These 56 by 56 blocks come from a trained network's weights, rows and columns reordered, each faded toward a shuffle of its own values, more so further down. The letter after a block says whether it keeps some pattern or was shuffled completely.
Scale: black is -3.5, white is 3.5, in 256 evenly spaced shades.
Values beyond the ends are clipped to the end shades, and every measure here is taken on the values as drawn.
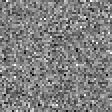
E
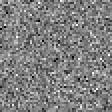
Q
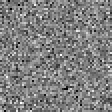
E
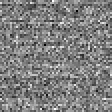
E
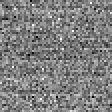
E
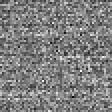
E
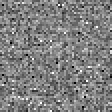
E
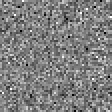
Q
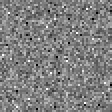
Q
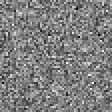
Q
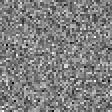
Q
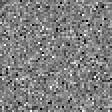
E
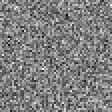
Q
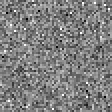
Q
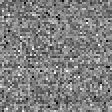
E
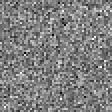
Q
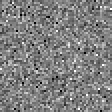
Q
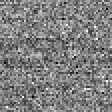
E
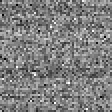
E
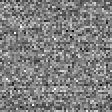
E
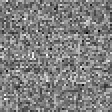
E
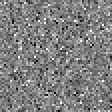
Q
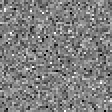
Q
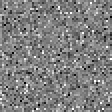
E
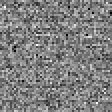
E
